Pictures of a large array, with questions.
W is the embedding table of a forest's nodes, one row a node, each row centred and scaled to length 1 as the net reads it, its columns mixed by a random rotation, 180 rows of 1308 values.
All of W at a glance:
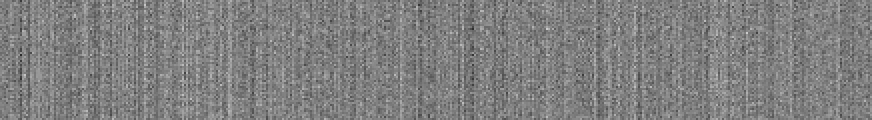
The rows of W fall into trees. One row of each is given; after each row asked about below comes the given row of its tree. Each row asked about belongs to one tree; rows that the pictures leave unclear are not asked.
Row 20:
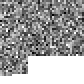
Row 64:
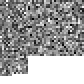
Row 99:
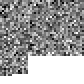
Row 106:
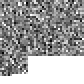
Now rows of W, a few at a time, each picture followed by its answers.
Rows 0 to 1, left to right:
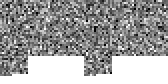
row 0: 99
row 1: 99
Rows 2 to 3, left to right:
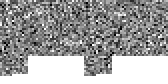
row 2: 64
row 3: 64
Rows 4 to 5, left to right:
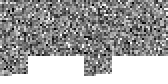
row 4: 20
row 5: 106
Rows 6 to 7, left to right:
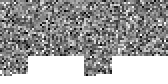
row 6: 20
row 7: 99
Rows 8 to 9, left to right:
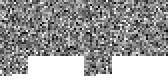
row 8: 20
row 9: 99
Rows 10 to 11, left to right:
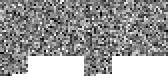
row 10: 106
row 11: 99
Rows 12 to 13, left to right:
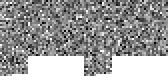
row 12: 20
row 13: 106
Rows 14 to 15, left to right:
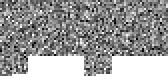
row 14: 64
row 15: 20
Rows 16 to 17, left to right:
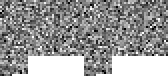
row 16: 99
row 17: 99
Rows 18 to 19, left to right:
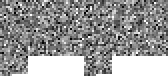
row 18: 106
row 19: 99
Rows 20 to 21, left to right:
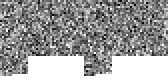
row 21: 106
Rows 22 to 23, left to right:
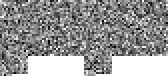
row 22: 20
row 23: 20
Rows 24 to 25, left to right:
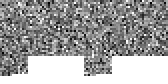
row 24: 106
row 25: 20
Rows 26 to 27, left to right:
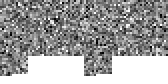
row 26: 106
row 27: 99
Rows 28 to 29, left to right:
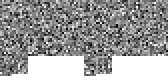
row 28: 106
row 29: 64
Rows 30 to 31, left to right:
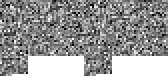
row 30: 99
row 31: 99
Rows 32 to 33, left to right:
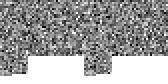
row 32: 20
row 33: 20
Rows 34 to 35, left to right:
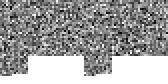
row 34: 64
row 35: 106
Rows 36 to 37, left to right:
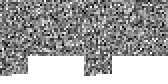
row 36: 64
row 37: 99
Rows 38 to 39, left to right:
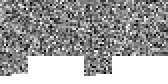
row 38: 106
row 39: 99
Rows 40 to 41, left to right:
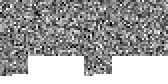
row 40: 99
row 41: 20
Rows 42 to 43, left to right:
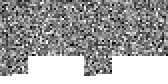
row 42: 99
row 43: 99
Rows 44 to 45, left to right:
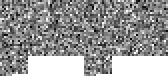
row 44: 99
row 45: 99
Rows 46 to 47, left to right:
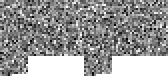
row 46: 106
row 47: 106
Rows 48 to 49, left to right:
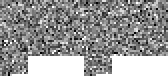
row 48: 106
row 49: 64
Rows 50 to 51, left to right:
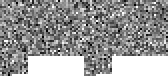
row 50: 106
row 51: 64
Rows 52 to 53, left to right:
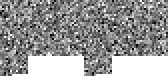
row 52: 99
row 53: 106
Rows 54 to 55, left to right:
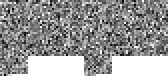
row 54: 20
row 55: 20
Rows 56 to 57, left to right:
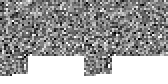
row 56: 64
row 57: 64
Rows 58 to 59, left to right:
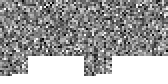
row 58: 106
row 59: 106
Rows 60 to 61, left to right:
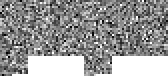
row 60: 99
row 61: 20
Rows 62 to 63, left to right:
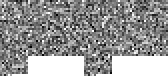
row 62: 20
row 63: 99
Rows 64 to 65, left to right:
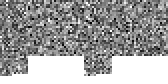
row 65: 20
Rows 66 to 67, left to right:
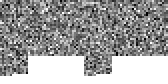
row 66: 99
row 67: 20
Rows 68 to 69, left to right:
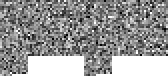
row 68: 20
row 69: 99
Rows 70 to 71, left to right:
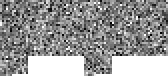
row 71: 20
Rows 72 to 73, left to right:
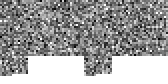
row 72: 99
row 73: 106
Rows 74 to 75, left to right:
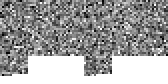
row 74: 99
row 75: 99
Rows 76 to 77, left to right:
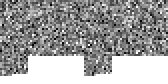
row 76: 64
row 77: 106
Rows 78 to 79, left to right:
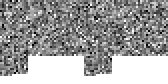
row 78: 64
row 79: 64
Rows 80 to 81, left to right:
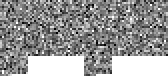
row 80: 20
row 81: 99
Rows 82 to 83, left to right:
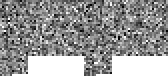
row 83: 99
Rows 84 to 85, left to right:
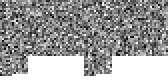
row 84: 64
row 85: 106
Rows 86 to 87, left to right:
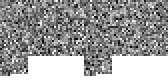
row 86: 106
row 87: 64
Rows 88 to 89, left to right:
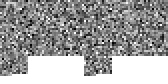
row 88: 20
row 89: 99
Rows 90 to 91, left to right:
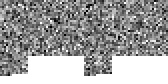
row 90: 106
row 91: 99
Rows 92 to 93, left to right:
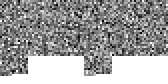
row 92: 99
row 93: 20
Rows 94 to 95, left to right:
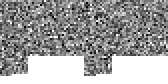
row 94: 64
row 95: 64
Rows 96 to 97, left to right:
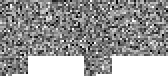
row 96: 99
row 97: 64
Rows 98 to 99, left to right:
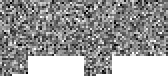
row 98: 99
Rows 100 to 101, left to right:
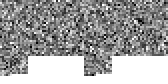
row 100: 20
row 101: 106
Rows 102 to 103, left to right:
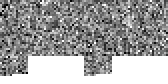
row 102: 99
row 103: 106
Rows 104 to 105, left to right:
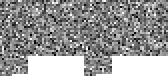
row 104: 64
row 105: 64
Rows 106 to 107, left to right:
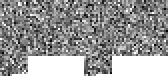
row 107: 99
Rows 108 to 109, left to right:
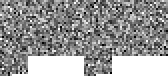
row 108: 106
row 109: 99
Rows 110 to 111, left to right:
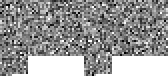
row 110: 99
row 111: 106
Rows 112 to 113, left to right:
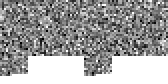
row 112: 106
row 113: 106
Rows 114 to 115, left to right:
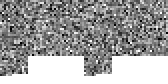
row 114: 99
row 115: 106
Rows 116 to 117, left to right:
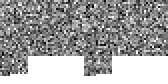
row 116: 106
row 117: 99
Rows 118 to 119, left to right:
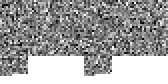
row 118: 99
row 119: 106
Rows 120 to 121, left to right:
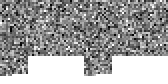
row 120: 99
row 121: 64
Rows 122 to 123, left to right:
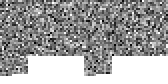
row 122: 64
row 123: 20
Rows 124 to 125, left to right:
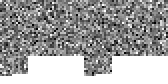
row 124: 64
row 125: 106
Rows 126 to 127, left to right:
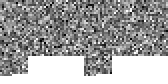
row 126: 106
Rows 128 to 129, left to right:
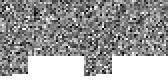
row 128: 99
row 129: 99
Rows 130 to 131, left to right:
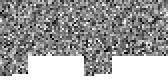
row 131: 106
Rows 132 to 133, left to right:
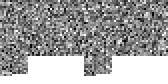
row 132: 20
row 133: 106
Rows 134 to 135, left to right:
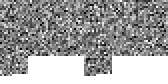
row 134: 20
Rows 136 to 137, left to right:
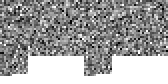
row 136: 106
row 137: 64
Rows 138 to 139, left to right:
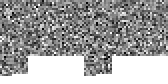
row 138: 64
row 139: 64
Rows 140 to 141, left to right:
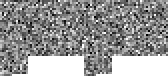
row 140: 20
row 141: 64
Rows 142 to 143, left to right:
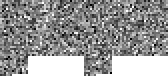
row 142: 99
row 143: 99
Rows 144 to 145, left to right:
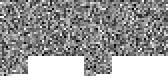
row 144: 20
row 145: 20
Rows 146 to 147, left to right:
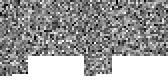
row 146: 99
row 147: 64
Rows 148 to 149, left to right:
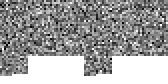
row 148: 64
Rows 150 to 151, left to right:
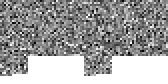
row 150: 64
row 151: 20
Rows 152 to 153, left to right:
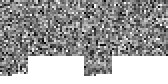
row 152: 106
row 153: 99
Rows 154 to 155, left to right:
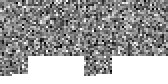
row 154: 106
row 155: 99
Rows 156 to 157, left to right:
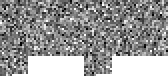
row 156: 99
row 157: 106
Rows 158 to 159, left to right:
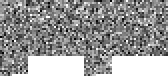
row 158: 106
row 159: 20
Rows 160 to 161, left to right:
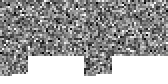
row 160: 106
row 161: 64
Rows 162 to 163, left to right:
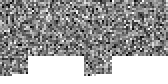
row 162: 99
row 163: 20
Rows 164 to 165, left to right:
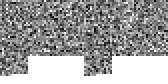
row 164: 64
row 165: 99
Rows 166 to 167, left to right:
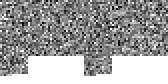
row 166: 20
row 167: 64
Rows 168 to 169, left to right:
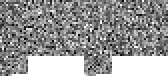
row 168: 64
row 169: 20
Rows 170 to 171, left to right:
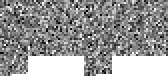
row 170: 106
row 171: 99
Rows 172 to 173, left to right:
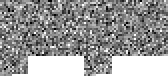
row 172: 20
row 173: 20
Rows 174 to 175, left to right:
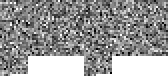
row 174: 20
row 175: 99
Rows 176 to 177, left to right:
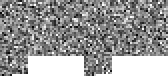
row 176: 99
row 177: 106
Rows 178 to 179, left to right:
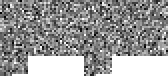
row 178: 99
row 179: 106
